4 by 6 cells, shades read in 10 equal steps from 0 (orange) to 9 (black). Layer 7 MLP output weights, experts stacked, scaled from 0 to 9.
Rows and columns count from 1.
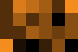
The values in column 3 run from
2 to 9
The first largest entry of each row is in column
1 5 1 3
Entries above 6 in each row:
0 1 0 4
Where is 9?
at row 2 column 5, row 4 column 3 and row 4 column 6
